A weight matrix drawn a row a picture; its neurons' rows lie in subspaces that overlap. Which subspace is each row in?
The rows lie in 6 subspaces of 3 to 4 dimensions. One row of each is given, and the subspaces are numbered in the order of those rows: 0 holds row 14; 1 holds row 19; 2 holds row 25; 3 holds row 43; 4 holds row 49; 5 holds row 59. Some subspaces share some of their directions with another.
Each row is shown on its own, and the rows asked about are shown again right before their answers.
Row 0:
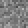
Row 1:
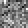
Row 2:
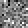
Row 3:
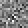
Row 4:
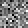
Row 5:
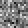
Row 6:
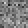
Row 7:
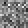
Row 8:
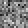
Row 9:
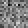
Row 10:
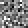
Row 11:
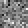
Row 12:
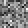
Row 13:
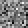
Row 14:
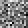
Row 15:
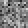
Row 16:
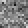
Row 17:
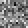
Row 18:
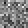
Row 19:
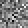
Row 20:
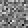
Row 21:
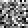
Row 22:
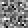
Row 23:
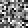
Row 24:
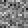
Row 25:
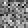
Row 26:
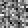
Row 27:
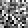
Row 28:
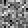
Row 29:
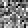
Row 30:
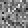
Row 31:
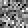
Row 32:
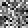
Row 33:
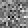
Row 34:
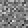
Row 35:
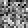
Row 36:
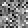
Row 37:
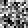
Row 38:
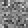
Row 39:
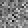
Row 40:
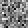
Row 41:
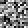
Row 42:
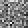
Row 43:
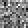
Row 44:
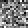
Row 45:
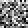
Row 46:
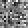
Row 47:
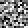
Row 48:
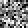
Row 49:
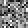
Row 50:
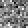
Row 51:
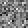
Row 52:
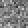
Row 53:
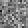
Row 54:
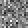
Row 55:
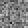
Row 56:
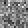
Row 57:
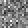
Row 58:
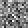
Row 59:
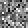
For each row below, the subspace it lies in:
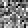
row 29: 3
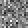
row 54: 4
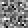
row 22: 5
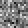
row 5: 3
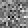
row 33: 1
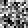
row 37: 5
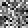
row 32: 1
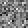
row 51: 0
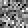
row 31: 1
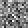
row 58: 1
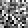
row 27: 2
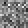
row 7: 1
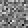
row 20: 0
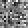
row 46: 1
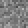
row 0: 3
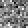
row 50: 3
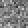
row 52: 3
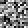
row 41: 5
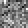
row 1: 4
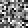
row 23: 0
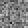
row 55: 0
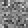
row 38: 5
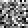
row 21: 2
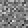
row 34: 0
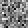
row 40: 5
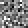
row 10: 5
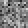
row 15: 2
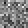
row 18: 2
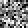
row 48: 1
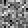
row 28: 4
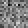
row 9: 4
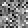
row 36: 1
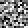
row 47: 5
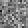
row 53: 2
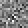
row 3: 1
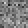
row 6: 4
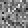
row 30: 5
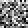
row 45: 2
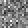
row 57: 4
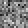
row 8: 3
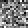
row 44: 2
